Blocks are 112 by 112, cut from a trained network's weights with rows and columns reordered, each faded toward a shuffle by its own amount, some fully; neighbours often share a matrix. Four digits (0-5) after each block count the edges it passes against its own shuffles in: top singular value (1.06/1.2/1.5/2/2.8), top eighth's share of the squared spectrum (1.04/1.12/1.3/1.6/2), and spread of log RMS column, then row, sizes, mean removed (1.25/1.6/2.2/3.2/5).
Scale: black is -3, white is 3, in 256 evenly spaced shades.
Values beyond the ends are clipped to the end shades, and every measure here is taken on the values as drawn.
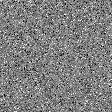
0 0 0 0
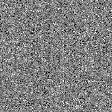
2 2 1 2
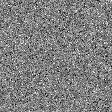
0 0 0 0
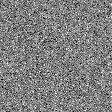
0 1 0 0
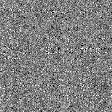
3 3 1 2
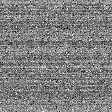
4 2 1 0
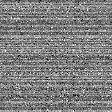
5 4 2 1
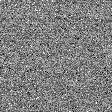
1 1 0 0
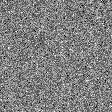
0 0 0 0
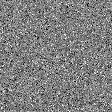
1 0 0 0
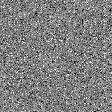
3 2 1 1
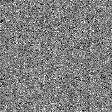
2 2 0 2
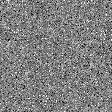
1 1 0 1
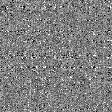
3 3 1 3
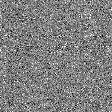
2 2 1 2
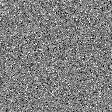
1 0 0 0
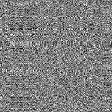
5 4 2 3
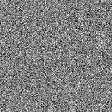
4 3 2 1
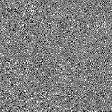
4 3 2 2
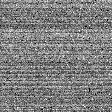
4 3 1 1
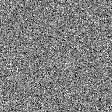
1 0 0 0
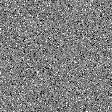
2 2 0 0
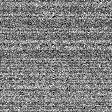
4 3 1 0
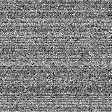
4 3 1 1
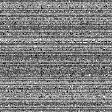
5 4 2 2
